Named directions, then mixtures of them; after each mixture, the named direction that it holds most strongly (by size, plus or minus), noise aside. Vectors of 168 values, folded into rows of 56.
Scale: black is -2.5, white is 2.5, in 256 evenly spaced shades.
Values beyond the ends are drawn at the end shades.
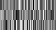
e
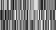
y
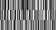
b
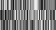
y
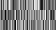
y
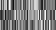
y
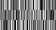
e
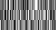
b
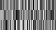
e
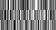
b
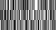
b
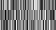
y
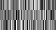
e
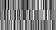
b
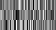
e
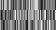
y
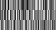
b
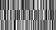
b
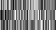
y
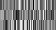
e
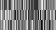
y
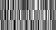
b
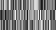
y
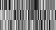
y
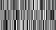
e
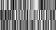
y
